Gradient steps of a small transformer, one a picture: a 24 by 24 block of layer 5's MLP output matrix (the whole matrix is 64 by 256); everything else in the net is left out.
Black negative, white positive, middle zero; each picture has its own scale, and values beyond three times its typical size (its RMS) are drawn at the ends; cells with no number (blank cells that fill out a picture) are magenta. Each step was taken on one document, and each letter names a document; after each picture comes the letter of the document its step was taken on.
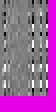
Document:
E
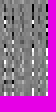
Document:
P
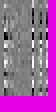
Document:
E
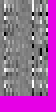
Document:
E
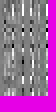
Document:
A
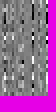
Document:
P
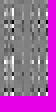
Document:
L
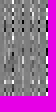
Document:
A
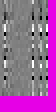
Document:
E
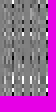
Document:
A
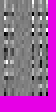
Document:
E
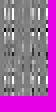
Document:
A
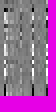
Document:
P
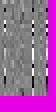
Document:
P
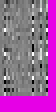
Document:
E
